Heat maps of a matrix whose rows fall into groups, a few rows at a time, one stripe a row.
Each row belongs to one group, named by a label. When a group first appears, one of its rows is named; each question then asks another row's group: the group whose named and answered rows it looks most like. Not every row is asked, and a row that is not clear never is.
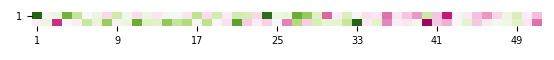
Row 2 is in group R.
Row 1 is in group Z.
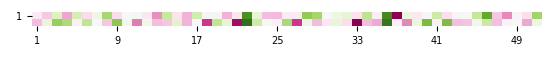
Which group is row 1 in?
Z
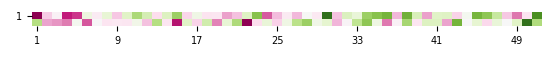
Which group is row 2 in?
R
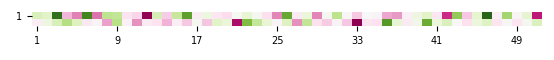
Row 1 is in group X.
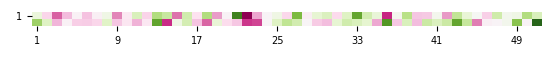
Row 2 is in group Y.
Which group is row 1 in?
R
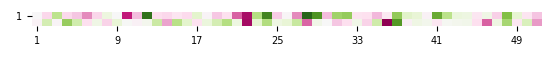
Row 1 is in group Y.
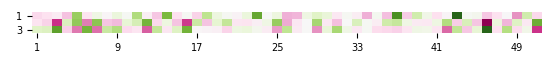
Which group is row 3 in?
X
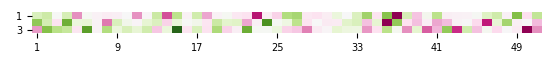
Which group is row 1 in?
Y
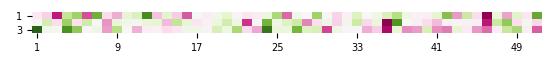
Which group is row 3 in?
Z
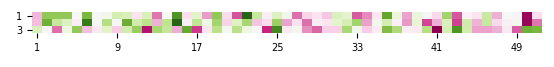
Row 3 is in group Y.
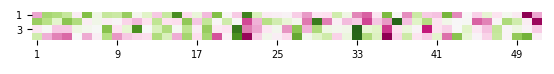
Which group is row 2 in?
Z
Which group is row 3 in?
R
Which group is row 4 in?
R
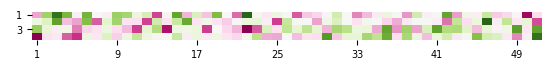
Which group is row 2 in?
X
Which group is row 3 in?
Y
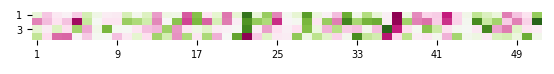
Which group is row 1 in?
Z
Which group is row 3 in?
Z
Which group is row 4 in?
R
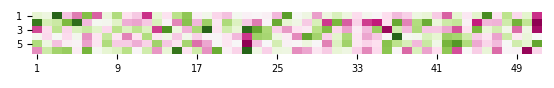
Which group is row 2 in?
Z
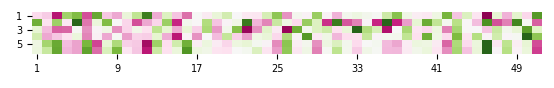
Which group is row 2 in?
Z
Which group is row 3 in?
R
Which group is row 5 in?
X
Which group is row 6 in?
X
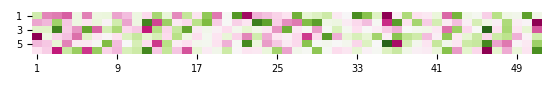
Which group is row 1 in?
R
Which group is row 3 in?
X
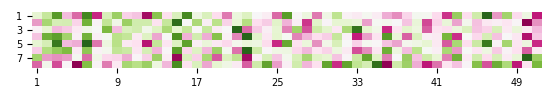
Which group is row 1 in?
X
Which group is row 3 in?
R
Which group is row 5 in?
X
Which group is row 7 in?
R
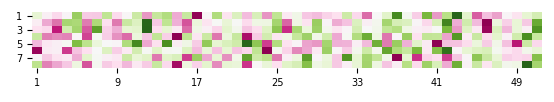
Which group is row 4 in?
R
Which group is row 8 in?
R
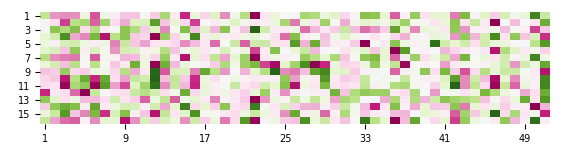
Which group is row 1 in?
R
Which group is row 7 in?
R
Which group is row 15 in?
X
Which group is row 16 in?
R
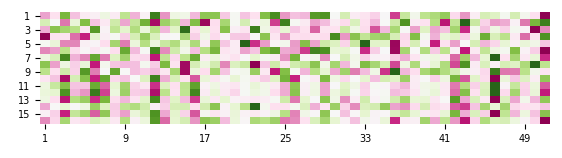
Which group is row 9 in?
Z
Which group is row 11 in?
X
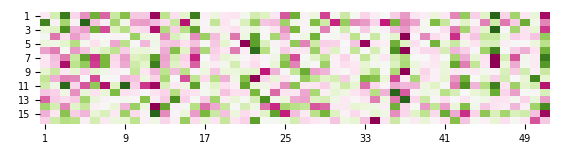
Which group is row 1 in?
X
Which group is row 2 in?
Z
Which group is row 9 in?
Y
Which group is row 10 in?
R
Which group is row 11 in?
X
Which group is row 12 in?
Z
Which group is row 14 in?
Y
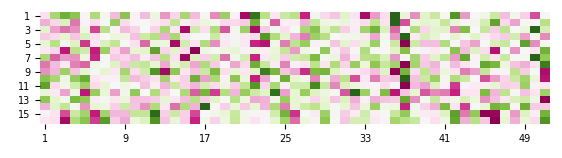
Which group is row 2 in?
Z
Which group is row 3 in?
R
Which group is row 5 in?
Y
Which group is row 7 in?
R
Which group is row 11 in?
Z
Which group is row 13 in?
Z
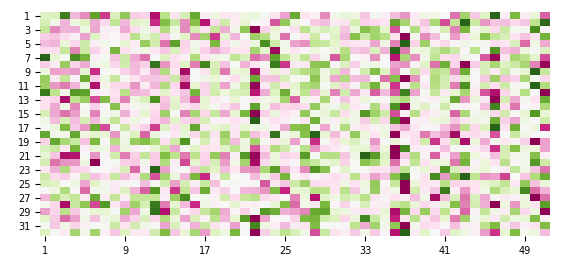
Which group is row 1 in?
X
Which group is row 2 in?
Y
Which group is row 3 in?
R
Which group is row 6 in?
Z
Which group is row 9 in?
R
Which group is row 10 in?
Z
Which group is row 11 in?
R
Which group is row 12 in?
Z
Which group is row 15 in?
R
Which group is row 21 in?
R
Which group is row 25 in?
Y
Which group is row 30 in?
R
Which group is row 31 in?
Z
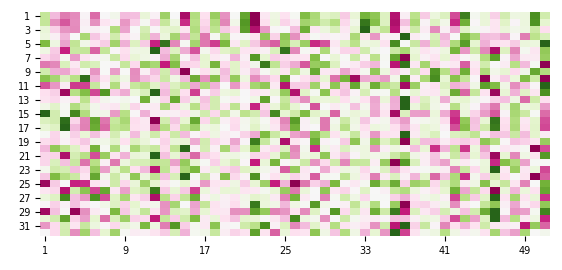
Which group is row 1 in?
R
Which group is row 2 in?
R
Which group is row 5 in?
Y
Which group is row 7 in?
Z
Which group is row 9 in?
R
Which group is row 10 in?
Z
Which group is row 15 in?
Z
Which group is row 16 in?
X
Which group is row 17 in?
X
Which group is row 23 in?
X
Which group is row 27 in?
X
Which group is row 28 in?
Z
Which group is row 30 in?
X
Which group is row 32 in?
Z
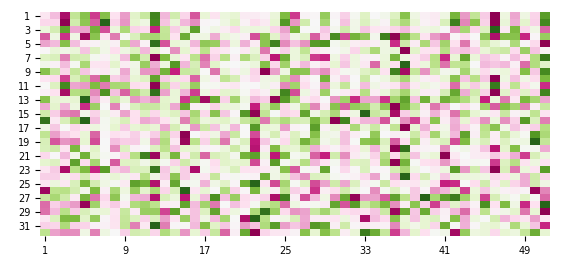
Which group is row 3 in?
X
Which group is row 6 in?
Y
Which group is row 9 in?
Y
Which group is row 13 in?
Z
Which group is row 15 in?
R
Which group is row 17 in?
Z
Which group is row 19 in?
R
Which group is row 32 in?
R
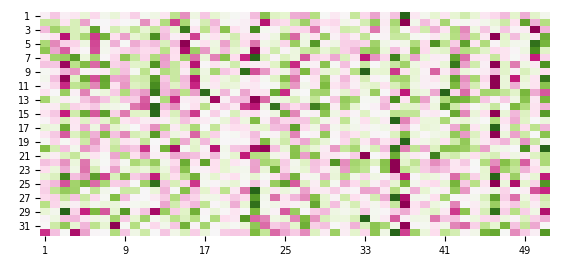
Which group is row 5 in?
R
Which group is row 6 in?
R
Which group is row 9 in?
R
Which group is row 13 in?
Y
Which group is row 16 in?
Z
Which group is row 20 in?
Y
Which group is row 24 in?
X
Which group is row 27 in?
Z
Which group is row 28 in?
Z
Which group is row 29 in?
X
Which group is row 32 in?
Z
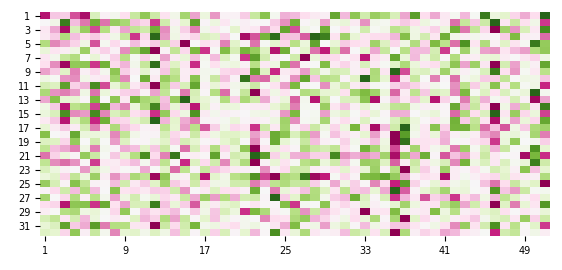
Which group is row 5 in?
R
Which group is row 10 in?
R
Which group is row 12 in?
R
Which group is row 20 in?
R
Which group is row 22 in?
R
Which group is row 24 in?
Y
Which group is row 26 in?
Z
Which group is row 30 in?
Y
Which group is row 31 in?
X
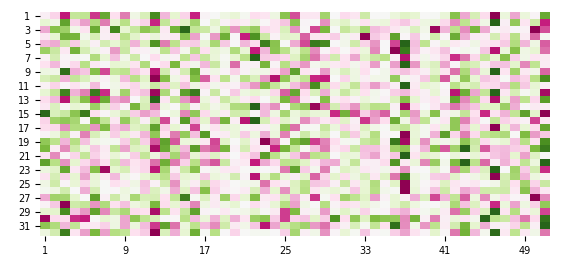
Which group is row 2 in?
X
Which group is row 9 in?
X
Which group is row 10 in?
Y
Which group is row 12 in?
X
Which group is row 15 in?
Z
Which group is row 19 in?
Y
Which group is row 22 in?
Y
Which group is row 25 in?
Y
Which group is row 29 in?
X
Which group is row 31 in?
Y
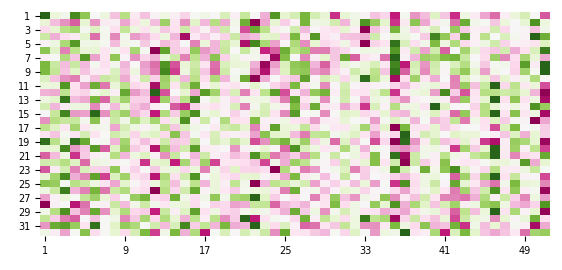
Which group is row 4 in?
R
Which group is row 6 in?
Y
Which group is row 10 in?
R
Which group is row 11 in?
X
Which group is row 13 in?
X
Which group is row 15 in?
X
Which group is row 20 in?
X
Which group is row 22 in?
Y
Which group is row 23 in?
Z
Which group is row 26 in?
X
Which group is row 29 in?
X
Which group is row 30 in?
R
